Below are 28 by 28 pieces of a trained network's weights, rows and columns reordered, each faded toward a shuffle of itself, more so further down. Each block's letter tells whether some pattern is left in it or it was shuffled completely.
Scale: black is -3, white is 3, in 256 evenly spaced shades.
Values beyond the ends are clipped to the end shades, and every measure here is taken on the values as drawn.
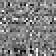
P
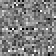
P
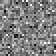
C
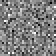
C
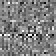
P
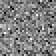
C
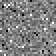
C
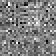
P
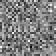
P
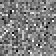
C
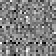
P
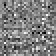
P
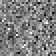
C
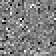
C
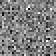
P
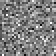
C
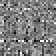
P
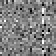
P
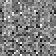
P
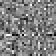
P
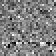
P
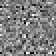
P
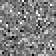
C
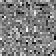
P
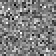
C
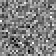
C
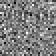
P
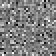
P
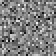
C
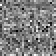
P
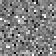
C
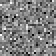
C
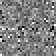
P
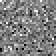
C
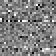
P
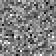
C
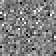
C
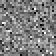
C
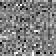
P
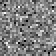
C
